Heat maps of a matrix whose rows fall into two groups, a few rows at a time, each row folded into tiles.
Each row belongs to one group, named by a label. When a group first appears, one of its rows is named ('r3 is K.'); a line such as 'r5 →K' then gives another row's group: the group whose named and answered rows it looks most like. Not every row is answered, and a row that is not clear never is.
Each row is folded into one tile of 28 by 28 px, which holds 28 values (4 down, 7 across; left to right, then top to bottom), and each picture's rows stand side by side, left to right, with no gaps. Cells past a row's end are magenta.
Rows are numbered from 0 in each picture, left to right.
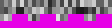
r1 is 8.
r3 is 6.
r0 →6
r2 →8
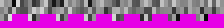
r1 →8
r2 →8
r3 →8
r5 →6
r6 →6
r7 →6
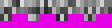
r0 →6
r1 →6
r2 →6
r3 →8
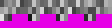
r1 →6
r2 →6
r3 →6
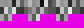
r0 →8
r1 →8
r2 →8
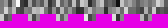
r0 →8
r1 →8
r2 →8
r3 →8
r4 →8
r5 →8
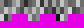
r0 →8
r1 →8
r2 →6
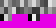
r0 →6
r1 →6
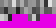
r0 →6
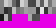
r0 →6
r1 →8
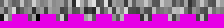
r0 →6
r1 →6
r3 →6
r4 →8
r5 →6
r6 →8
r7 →6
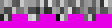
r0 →6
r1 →6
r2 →6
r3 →6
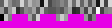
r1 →8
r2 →6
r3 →8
